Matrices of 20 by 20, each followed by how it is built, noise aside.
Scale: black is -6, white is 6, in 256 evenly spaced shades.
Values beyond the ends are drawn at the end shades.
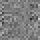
low rank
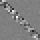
banded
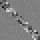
banded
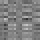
low rank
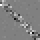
banded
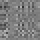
low rank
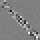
banded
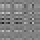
low rank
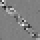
banded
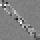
banded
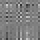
low rank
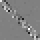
banded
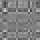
low rank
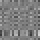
low rank
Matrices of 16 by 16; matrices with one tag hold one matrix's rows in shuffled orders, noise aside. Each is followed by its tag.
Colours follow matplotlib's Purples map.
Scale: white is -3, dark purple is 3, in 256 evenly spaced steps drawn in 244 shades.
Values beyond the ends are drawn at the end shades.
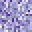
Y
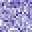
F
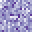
F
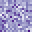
Y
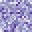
F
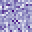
Y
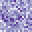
F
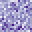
F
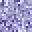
Y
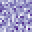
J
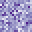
Y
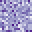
Y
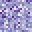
Y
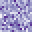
F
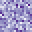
J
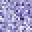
J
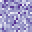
F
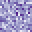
J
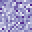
J
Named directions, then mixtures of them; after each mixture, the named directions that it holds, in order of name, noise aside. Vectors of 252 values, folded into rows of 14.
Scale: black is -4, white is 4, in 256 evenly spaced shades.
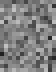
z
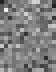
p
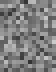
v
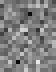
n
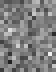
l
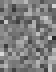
z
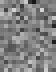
p, v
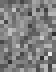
l, z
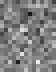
n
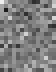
p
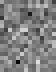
n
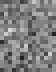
l, v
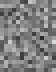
v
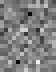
n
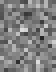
n, v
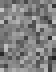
z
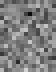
n, z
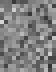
l, z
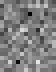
n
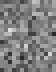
l, v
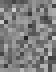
l, z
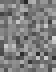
v, z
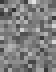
p, v
